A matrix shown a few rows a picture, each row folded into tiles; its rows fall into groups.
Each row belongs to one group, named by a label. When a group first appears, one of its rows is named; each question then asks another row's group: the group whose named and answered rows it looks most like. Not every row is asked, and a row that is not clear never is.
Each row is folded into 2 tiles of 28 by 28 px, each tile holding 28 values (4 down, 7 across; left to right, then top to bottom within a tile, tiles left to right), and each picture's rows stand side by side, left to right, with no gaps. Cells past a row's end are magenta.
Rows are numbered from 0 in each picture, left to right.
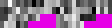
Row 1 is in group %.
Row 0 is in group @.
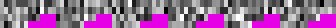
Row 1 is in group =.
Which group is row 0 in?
%
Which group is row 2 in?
%
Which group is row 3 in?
@
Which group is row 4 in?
%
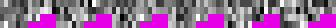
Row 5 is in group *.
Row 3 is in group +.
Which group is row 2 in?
+
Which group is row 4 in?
%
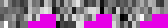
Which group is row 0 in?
@
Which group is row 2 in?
+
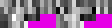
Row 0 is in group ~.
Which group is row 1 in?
%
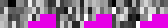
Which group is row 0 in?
+
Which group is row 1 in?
=
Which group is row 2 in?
=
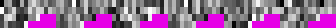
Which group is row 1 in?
~
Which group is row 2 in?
*
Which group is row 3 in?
~
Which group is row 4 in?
=
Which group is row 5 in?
@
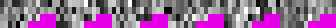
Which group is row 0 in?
+
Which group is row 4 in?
~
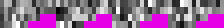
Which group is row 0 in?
~
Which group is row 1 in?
@
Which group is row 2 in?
+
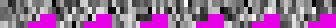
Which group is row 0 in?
@
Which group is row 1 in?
@
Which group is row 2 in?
%
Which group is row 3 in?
%
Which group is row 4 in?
@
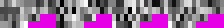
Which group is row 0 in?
*
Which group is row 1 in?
*
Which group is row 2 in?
*
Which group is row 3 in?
*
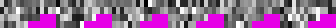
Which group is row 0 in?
%
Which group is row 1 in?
=
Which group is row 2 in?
+
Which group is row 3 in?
+
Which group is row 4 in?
~
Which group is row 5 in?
*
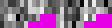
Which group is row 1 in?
+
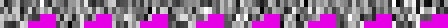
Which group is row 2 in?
%
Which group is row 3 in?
*
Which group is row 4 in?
~
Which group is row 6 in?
~
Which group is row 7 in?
*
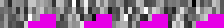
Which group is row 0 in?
=
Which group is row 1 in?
~
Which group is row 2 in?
@
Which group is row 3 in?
=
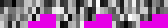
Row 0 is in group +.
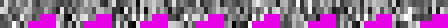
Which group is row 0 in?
~
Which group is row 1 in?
+
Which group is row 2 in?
=
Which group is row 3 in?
@
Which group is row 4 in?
=
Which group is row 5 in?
~
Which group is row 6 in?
=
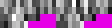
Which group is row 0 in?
~
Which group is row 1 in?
~
